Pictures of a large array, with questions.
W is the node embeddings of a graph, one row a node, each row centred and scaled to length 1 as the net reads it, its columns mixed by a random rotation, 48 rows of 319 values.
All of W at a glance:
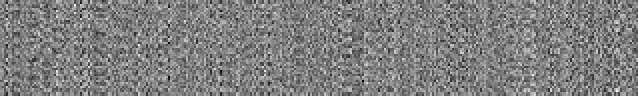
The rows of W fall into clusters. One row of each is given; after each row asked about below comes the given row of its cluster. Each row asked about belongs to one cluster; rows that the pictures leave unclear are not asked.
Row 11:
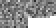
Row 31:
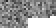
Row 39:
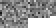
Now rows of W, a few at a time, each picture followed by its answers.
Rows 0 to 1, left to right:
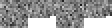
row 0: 31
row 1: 31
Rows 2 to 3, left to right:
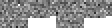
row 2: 39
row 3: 39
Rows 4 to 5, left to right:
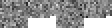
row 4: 11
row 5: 31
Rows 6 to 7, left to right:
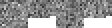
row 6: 39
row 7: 31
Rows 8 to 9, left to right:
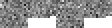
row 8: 31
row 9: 39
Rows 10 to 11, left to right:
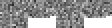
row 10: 11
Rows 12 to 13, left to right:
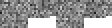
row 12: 39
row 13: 39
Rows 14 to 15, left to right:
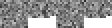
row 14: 11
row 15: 11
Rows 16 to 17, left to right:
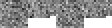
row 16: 31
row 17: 31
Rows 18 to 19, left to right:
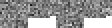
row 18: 39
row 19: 11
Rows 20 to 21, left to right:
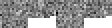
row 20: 11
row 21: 39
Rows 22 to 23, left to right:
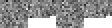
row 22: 31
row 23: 31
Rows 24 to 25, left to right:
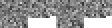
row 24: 11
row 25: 11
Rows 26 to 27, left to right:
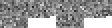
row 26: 11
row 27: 31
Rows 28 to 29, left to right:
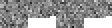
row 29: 39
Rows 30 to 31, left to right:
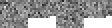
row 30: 39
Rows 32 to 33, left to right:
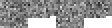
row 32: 31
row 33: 39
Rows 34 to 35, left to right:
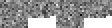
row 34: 11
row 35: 31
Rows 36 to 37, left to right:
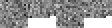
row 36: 31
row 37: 31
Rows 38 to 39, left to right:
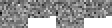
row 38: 39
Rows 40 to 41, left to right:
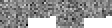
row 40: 39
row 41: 31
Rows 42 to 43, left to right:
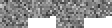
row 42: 31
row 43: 39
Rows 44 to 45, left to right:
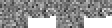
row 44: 11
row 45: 11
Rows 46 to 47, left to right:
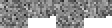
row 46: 31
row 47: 31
